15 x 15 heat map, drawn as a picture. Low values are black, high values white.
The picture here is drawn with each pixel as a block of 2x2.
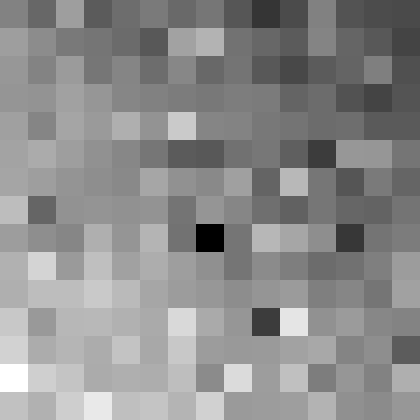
Stripes: none. Ninth with the highest average: bottom left. Histogram: bell-shaped. Slope: up to the bottom left.
